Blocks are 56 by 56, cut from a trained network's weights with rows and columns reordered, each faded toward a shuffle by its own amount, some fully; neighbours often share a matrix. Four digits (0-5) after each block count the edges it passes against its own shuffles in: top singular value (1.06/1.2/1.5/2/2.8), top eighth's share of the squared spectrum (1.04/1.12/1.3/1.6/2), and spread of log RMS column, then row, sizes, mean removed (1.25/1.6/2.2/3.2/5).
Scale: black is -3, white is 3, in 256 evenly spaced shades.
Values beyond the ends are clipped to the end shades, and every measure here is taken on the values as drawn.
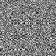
4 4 0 2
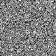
2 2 0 0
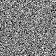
2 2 0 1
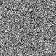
2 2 0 0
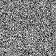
2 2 0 0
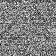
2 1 0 0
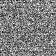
1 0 0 0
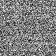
1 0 0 0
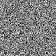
3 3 0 1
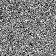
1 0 0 0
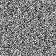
0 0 0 0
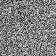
2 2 0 0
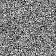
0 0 0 0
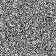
0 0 0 0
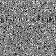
3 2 0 1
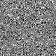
3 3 0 1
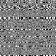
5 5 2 4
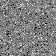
0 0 0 0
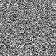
3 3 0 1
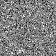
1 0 0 0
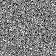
0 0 0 0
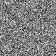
1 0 0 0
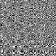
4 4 2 3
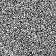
0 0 0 0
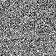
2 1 0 0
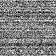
4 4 1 2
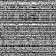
5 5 1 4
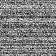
4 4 0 2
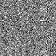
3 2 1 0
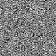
3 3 1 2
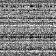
4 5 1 3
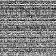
4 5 1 3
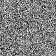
2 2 0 0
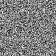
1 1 0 0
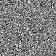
1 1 0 0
